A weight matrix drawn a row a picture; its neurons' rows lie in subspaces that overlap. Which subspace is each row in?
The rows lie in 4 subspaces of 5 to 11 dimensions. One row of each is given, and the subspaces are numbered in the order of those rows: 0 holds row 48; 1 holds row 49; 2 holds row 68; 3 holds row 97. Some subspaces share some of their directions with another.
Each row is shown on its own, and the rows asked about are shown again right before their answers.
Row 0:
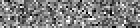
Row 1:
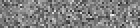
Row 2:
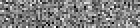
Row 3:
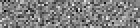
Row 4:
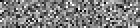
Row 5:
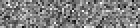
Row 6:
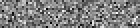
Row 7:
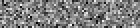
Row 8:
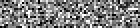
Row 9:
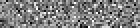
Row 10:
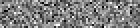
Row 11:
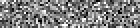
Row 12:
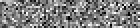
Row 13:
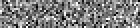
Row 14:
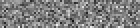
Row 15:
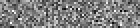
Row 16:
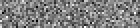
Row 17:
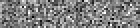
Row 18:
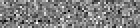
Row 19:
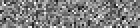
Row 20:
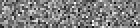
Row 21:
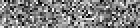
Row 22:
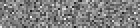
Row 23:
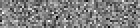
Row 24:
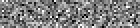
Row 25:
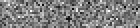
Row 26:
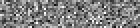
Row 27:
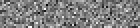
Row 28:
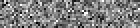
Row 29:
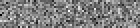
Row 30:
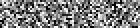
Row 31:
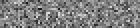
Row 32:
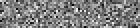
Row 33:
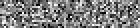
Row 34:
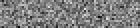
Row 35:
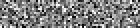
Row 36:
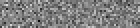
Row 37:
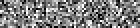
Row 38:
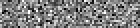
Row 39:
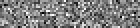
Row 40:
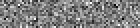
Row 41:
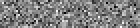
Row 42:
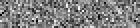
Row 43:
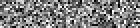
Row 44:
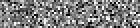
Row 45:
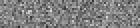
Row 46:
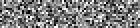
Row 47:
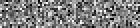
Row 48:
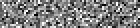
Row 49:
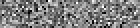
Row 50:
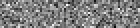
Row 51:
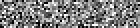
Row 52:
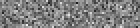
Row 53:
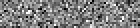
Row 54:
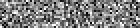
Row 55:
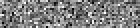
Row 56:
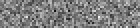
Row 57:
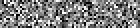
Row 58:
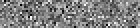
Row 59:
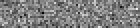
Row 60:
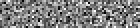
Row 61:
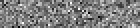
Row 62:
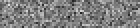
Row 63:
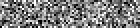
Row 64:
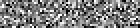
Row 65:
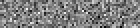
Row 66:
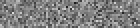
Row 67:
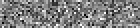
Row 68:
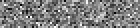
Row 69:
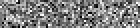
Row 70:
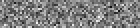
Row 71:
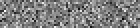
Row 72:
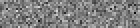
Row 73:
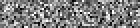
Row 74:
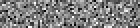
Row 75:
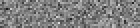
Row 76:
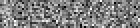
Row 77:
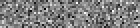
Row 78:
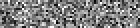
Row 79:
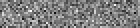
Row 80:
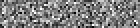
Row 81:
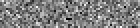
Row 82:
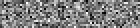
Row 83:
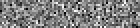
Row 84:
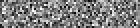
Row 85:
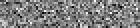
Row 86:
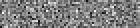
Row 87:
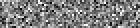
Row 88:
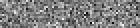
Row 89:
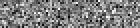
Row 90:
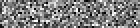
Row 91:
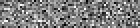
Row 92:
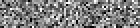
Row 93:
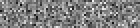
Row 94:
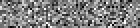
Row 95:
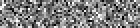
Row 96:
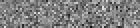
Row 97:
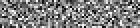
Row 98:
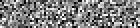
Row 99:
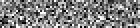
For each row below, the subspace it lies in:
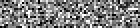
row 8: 3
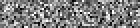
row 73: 0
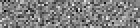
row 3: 1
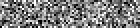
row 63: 1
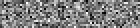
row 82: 3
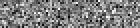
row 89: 0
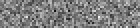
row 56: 0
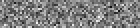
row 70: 3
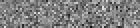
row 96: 3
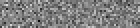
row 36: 1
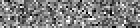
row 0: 0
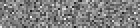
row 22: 3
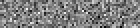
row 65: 3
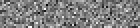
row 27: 1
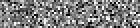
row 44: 0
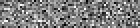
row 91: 1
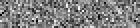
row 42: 1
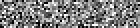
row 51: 1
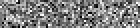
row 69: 0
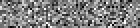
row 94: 1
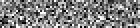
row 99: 3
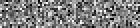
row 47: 1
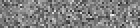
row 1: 0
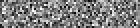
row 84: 2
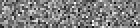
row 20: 2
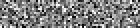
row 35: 3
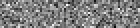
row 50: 0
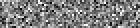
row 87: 0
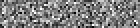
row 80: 2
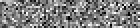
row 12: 0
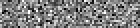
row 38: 2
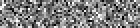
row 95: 0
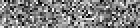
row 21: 0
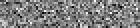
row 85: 3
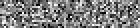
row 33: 0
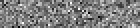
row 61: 0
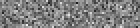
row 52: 1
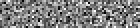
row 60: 0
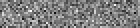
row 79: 1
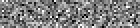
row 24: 3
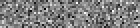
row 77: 0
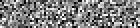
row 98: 3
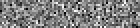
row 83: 3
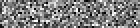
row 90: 2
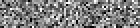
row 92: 0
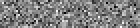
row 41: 1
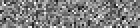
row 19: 1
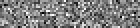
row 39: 3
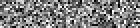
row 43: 0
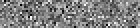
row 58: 1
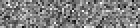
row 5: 0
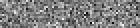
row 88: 3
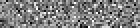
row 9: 3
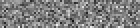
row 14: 2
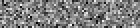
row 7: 2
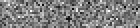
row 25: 0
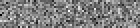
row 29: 1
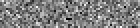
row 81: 0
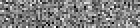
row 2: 1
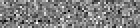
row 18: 1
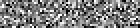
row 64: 0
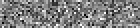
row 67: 3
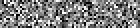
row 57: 1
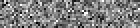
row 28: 0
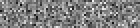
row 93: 3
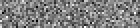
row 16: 3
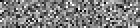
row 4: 2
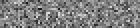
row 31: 3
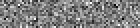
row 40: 1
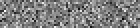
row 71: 2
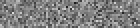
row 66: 3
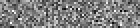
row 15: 3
